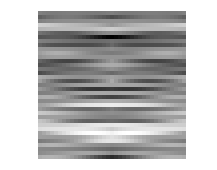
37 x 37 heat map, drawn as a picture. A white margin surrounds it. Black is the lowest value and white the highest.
Mirror symmetry: left to right. Grain: streaks across. Roughest part: centre.
